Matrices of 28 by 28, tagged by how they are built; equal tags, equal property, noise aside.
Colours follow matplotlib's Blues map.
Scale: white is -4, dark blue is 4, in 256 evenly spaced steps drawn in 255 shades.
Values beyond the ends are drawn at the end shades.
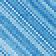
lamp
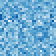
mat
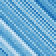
lamp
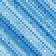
lamp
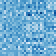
mat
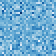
mat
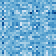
mat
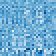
mat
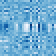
mat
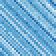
lamp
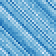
lamp
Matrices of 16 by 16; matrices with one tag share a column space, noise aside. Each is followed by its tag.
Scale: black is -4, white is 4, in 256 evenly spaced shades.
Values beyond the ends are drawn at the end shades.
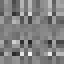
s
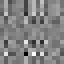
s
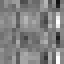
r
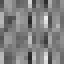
r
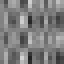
r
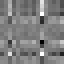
s
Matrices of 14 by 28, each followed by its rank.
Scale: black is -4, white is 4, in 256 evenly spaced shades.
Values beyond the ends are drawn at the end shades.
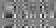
two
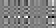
one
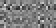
three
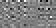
three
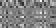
two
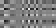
one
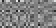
two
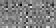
three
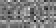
three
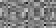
three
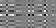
one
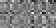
three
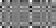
one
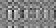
two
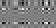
one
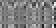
two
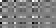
one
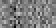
three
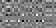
two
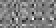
three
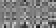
two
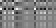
one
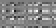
two
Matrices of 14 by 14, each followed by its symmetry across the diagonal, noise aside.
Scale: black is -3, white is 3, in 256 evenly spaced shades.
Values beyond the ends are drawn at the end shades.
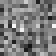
neither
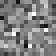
symmetric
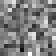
neither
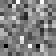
neither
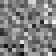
antisymmetric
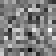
antisymmetric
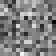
antisymmetric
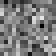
neither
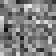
antisymmetric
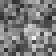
symmetric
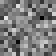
symmetric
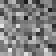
antisymmetric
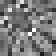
symmetric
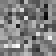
antisymmetric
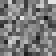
neither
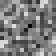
symmetric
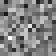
neither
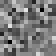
symmetric
